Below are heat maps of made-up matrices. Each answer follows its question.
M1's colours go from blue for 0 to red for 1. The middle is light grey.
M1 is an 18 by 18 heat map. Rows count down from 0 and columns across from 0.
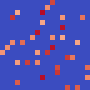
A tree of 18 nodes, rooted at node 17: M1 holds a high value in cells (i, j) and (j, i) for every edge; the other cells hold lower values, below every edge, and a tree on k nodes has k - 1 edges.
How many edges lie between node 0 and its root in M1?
8
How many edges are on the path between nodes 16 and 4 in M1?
4
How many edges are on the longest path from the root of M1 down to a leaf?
9
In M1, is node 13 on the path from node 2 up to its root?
no
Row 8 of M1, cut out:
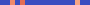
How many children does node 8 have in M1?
2
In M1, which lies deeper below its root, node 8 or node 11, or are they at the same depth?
the same depth
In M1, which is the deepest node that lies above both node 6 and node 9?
7
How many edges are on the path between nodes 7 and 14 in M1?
9
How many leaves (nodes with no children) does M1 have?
7
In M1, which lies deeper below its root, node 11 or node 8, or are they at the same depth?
the same depth
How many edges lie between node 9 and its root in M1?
8
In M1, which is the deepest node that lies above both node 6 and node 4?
8
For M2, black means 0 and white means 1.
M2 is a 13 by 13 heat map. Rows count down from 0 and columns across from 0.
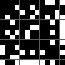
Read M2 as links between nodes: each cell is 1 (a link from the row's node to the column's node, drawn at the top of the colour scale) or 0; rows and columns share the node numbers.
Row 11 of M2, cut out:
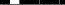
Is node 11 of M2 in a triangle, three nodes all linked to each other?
no
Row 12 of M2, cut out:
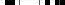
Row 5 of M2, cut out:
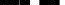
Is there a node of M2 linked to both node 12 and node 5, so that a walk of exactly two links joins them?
yes
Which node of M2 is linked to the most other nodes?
node 12
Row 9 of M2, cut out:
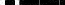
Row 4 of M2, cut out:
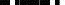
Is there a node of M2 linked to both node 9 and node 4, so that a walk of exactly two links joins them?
no
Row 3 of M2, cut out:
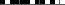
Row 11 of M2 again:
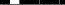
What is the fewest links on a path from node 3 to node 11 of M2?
1
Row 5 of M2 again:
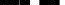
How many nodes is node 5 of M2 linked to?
3
